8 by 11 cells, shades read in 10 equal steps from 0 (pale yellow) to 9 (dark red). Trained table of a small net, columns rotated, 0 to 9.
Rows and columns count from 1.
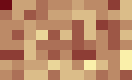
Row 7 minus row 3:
-1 0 0 -1 -3 -2 -2 -2 -5 -2 -4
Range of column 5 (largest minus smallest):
5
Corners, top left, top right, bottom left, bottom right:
9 2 4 6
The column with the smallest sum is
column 11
